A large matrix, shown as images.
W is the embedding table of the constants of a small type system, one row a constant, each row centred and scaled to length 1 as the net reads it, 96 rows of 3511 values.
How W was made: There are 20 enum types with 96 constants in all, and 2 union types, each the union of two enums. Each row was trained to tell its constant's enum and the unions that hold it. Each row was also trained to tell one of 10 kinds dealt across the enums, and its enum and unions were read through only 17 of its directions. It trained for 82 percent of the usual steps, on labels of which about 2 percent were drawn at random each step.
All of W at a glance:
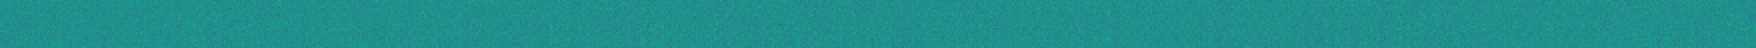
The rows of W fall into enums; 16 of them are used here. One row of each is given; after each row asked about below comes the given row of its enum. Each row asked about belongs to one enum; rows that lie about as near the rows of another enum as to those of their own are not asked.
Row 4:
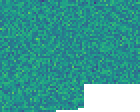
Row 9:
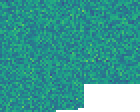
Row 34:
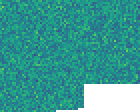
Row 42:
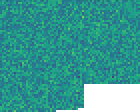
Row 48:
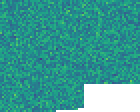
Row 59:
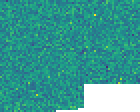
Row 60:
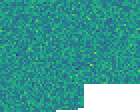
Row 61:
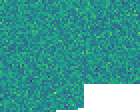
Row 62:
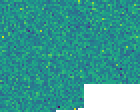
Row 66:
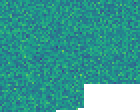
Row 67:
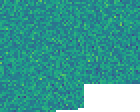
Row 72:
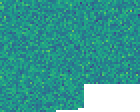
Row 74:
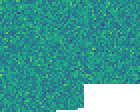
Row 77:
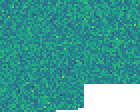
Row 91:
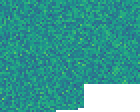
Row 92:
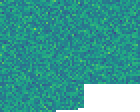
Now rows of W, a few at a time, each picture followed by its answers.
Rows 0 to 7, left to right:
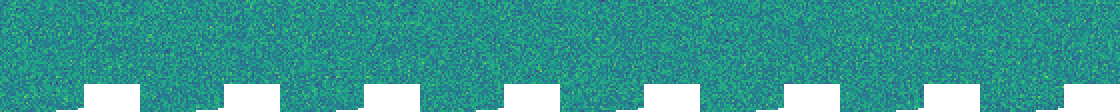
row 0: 67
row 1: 4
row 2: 67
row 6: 4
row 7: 91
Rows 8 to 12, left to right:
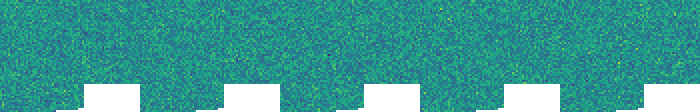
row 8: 4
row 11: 74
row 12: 77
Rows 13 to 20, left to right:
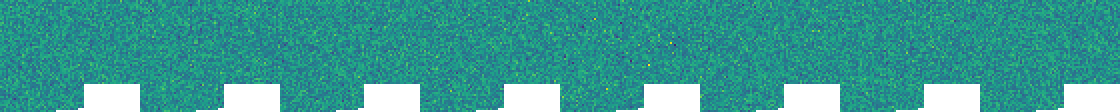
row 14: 77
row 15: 91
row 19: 72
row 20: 74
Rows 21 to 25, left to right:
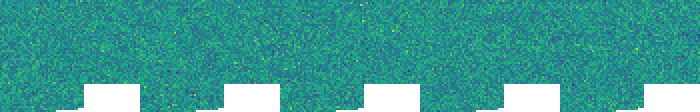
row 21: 4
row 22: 77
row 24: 61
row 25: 74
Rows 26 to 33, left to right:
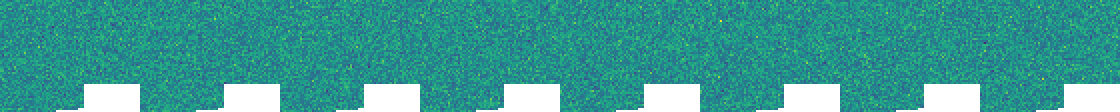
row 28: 48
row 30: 48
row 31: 91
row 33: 92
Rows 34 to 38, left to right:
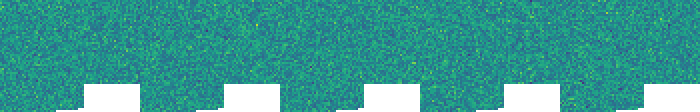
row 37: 34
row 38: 67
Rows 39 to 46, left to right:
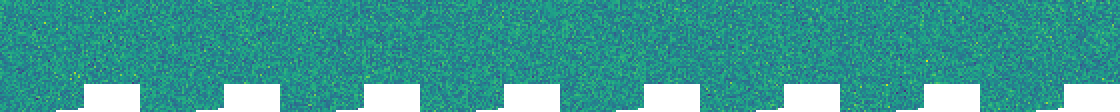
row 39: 91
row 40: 72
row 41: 4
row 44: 42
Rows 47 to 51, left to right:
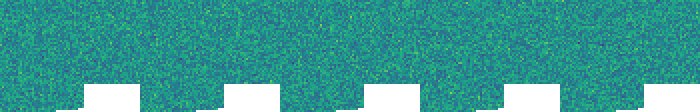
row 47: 72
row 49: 60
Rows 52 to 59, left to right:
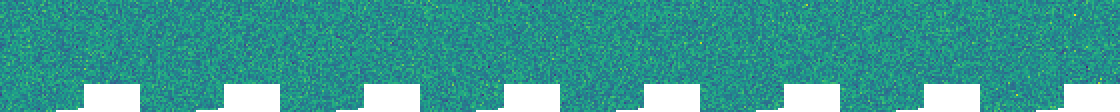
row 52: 72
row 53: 62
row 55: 74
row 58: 72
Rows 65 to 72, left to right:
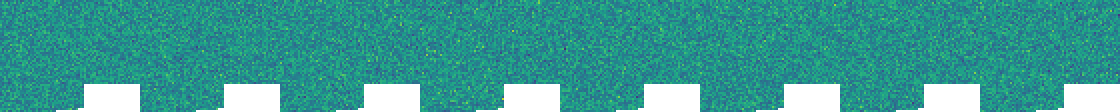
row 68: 67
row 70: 91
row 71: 9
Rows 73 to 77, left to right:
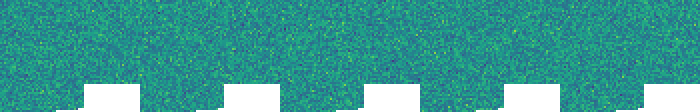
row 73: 67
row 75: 77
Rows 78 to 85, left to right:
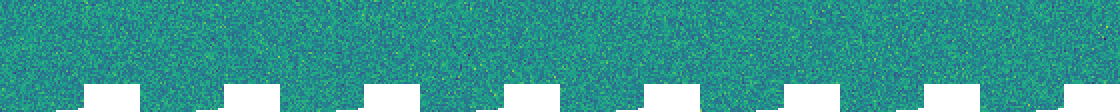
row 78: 77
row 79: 74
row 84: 61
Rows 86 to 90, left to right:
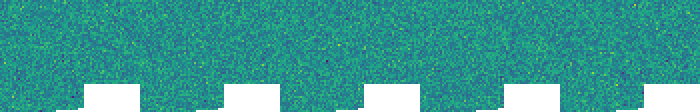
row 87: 62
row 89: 61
